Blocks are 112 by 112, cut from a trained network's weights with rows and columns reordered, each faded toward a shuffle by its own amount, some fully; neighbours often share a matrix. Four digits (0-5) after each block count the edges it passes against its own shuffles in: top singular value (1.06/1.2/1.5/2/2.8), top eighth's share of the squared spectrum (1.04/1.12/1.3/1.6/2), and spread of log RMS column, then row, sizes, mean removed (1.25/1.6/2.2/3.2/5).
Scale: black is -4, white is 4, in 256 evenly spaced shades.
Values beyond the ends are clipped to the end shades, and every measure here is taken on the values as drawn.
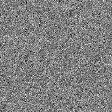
2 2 2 0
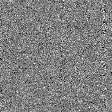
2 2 2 0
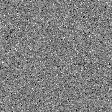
0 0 0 0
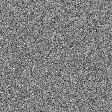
1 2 0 0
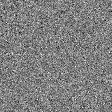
1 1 0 0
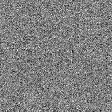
2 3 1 1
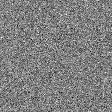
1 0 0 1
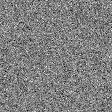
0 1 0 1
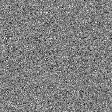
1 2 0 2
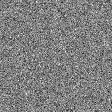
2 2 0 0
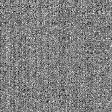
3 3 0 2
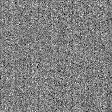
2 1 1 1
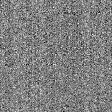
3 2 0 2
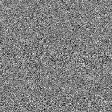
2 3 0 2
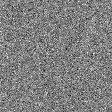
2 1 0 0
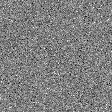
1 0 0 0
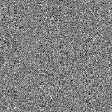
3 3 3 0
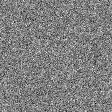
0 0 0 0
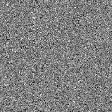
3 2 2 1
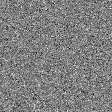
0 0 0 0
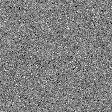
0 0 0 0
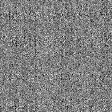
2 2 0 3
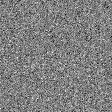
0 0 0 0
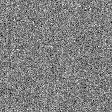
1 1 0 1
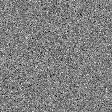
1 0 0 0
